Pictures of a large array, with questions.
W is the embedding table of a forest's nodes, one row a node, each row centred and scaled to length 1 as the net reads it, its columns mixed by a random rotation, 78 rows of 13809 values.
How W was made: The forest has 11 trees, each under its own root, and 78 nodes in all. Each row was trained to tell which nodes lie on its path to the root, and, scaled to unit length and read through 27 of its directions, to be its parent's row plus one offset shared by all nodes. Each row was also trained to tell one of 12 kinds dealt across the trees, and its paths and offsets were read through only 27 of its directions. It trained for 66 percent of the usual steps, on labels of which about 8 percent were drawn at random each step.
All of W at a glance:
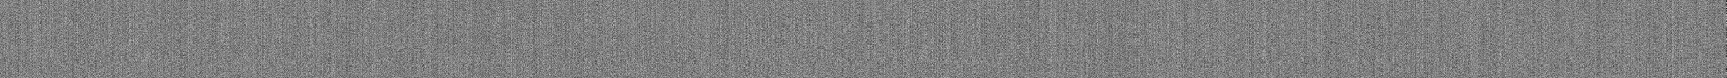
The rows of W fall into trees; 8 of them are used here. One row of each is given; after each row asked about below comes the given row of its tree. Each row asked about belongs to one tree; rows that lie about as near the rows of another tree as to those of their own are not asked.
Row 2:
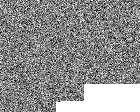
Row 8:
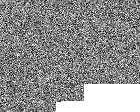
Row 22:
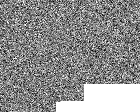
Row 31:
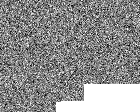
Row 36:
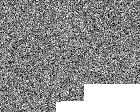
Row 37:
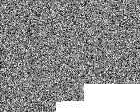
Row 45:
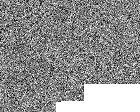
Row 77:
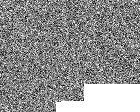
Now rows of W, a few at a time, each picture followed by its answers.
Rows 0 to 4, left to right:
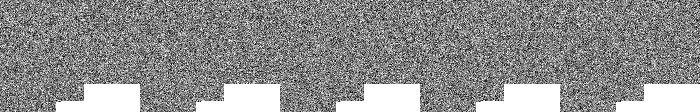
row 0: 2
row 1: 37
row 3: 37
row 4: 8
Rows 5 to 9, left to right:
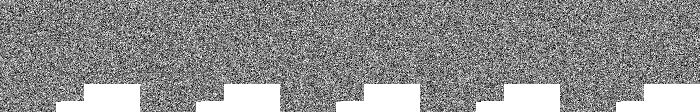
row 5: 45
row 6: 2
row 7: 31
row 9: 37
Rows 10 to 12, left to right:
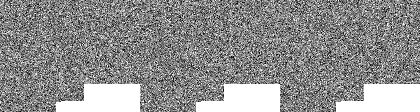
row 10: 2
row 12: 22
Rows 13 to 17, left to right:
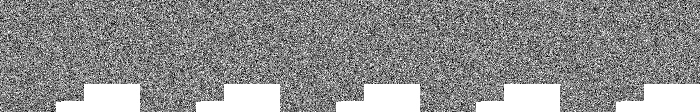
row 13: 2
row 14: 31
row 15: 31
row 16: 45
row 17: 2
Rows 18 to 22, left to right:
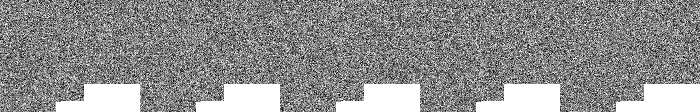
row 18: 36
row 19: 31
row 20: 37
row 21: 31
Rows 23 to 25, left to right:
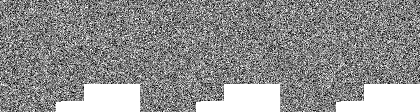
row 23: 36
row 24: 31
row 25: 31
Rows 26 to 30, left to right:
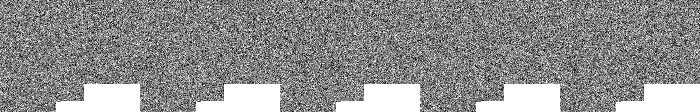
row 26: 36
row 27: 36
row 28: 45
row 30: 36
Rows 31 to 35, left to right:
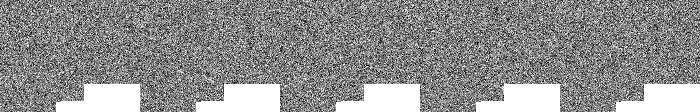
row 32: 45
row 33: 37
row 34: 77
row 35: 36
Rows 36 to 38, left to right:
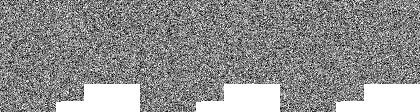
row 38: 45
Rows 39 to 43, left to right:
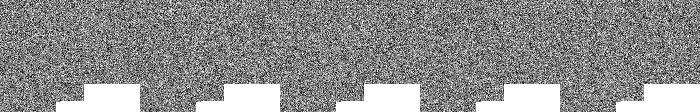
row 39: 31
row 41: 36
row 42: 45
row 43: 31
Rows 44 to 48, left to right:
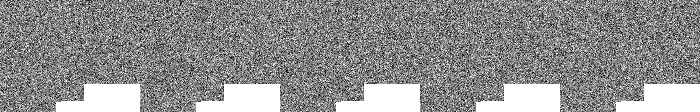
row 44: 36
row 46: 77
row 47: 37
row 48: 77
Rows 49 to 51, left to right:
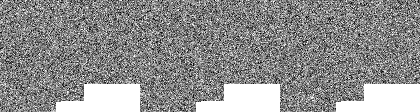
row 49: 36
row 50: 45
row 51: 8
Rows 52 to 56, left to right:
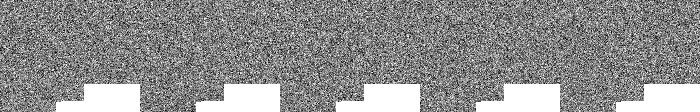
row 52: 37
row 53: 2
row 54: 2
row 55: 8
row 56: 45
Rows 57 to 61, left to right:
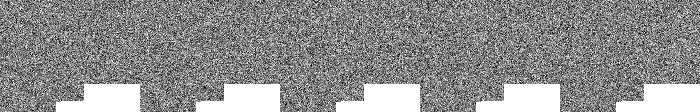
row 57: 2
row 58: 2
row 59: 31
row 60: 31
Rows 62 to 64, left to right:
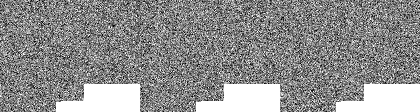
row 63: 22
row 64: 45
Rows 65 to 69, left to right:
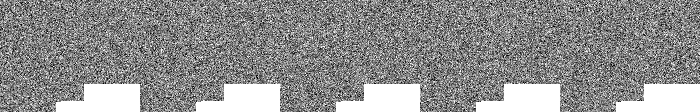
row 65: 45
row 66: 37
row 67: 2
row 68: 8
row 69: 45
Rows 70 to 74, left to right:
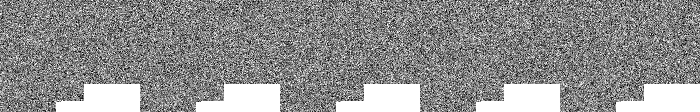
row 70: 2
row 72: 22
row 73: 37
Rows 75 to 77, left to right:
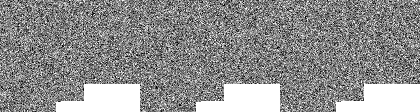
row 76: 36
